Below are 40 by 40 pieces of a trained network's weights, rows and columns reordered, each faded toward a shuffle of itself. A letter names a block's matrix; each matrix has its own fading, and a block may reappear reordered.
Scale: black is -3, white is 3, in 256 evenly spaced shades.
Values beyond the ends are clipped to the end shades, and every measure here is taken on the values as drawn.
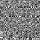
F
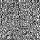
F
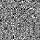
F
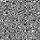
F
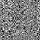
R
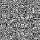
R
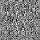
R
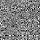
F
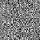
R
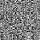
R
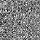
F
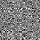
F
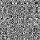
F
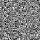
R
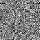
F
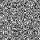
R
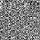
R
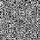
R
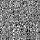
F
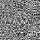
R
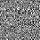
F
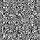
F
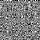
F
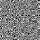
F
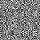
F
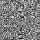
R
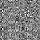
F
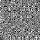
F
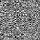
R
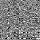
F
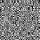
F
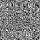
R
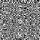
F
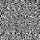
F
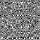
F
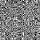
F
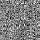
R
